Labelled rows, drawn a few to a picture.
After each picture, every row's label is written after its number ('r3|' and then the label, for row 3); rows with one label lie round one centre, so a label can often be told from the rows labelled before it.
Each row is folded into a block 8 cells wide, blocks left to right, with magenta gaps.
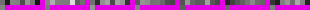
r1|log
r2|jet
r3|log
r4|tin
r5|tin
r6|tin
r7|log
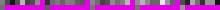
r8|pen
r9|tin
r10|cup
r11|jet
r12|log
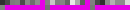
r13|tin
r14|jet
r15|cup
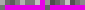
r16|cup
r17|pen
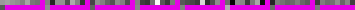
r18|jet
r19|log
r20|tin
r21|pen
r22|pen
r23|log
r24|tin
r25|tin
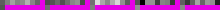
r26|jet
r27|tin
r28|jet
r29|log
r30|log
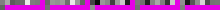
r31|jet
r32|jet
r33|log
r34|cup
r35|pen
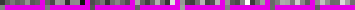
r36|tin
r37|log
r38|tin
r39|cup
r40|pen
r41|pen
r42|jet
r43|jet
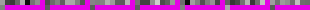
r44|pen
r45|tin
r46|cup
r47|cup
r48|log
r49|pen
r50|jet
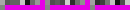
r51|pen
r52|pen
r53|pen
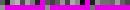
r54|log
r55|log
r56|tin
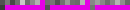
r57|cup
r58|cup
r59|jet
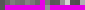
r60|tin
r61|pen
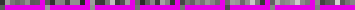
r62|tin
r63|log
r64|pen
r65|log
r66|tin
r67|jet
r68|jet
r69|pen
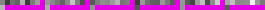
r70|pen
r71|jet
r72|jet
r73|tin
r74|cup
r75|jet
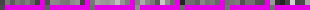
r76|tin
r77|tin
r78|jet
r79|jet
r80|tin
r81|tin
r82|pen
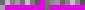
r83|jet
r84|jet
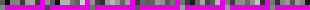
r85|log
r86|cup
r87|cup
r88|tin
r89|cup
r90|log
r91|log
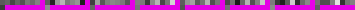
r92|tin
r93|log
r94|tin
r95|cup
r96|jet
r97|cup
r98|pen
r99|pen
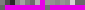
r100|cup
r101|jet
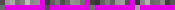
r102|jet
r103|tin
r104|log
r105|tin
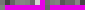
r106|cup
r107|tin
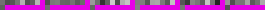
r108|cup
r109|tin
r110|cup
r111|cup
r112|log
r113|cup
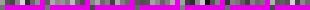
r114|pen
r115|jet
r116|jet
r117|cup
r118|pen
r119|tin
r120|pen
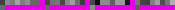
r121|tin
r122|tin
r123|log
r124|cup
